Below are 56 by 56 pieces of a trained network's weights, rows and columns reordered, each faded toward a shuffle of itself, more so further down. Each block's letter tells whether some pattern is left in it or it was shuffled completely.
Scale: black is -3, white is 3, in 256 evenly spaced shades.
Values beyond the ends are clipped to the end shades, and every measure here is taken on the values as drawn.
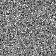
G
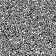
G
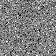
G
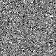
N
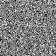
G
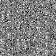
N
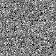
N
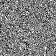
G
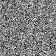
G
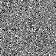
N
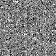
N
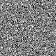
N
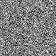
N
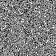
G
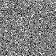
N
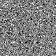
N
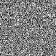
N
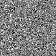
N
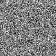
N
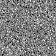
N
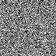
G
